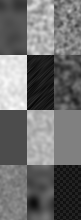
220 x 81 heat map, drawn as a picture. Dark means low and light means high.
The table splits into 4 rows of 3 panels. Panel 1,1: low, smooth, faint in contrast. Panel 1,2: high, blotchy. Panel 1,3: middling, blotchy. Panel 2,1: very high, blotchy, faint in contrast. Panel 2,2: very low, slanting up to the right, faint in contrast. Panel 2,3: low, blotchy. Panel 3,1: low, flat. Panel 3,2: high, blotchy, faint in contrast. Panel 3,3: middling, flat. Panel 4,1: middling, blotchy, faint in contrast. Panel 4,2: low, smooth. Panel 4,3: very low, checkered, faint in contrast.
